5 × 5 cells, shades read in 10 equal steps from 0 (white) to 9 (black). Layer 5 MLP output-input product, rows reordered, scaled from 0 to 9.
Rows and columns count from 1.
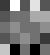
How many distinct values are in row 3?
2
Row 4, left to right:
6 5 4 5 7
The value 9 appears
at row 5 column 2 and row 5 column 4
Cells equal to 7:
2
